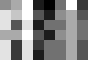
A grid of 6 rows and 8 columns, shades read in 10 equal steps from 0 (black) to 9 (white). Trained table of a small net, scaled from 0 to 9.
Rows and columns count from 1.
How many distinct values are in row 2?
7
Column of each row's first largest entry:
3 3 1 3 1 1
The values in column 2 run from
2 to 7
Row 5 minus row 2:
0 -5 -1 -1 3 -1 0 0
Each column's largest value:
8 7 9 3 4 5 9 4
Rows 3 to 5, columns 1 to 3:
8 3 8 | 6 6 9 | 8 2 8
